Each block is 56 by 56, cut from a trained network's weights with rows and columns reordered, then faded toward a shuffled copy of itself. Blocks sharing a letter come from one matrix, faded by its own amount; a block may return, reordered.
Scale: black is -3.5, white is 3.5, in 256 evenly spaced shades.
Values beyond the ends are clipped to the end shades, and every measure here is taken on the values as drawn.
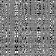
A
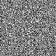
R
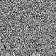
R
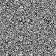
R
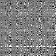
A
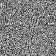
R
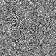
R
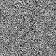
R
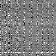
A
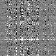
A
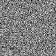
R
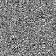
R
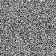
R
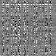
A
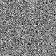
R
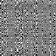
A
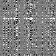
A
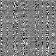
A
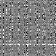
A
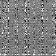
A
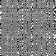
A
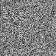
R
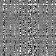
A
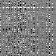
A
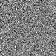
R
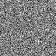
R
